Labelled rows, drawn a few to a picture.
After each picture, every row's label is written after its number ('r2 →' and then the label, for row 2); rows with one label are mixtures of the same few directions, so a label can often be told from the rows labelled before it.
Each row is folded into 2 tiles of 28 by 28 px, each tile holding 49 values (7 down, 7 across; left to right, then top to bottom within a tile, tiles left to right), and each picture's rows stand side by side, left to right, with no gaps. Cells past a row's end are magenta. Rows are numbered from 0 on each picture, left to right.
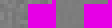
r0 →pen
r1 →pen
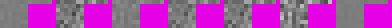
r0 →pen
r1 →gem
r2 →pen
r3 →gem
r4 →gem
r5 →pen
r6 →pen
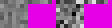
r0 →pen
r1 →gem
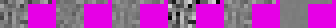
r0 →pen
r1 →gem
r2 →pen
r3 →pen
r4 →pen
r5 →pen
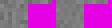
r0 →pen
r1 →gem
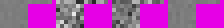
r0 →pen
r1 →gem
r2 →gem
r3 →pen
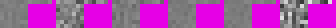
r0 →pen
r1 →gem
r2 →pen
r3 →gem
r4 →gem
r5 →pen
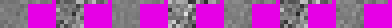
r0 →gem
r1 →gem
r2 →pen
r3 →gem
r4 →gem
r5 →gem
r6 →gem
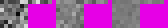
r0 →gem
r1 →gem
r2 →gem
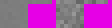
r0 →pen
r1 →gem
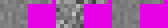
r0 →pen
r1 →gem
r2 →pen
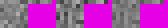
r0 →gem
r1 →pen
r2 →pen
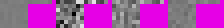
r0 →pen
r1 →gem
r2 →pen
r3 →gem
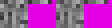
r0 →pen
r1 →pen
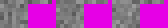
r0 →pen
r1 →gem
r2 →gem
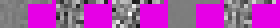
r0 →pen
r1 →pen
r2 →gem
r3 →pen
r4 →pen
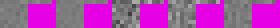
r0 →gem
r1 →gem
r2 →gem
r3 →pen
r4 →pen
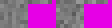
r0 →pen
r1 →gem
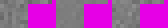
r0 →pen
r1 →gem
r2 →gem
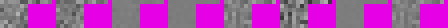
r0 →gem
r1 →gem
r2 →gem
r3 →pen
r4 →pen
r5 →pen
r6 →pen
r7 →pen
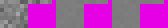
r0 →gem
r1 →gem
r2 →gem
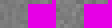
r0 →pen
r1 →gem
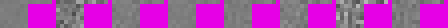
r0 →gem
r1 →gem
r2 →gem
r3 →gem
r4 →pen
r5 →gem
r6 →pen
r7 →pen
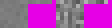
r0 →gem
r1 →pen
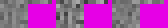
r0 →pen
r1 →pen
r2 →gem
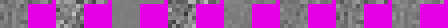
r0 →pen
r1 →gem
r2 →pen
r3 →gem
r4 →gem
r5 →gem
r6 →pen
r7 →pen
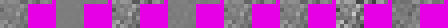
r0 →gem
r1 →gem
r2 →gem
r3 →gem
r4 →gem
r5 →gem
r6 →gem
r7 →gem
